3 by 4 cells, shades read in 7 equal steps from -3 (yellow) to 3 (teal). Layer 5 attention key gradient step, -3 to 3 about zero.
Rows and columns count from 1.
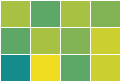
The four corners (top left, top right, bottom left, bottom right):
-1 0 3 -2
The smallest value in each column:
-1 -3 -1 -2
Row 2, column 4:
-2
